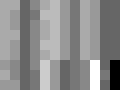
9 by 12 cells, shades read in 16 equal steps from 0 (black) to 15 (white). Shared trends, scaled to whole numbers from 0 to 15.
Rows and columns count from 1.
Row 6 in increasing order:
6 6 6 7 8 9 9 9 10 10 10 11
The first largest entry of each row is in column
6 5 6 6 5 6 10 10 10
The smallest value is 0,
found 3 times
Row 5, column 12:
6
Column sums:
88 81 54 69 98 93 72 63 84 99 55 36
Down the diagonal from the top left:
10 9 6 8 11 11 6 7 8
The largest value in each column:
10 10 6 8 12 11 9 7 10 15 7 6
